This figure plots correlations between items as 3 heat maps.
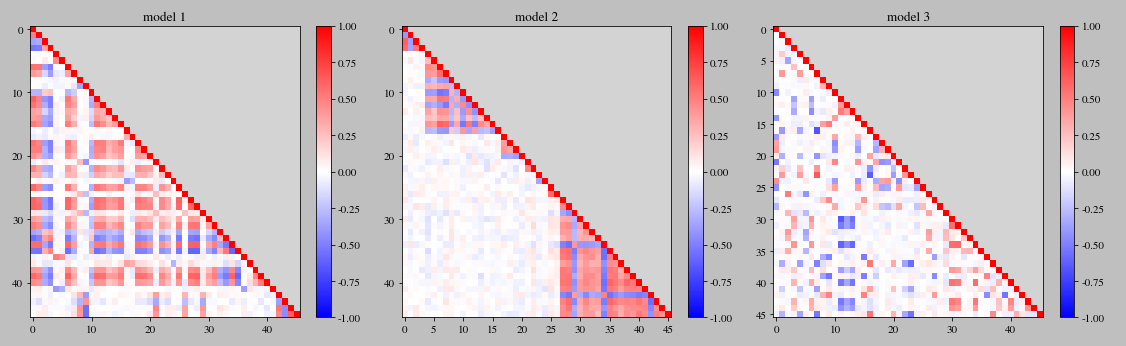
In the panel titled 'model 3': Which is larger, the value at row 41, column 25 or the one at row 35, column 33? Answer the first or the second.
the second
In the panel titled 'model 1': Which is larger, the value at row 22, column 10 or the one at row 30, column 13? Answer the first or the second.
the second
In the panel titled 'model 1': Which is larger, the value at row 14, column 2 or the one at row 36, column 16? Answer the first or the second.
the second
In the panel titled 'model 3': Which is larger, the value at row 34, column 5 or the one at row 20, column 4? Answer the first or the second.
the first
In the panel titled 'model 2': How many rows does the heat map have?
46
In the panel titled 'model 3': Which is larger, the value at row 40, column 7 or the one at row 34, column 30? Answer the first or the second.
the second
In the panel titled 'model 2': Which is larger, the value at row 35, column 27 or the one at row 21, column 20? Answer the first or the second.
the first
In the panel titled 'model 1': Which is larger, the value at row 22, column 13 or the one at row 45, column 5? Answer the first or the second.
the first
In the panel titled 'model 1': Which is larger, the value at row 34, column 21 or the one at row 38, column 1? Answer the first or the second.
the second
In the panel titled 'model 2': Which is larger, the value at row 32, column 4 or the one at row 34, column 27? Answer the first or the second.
the first
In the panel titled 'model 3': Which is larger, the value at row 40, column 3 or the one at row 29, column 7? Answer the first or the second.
the first
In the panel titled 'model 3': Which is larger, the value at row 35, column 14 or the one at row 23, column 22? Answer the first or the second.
the second
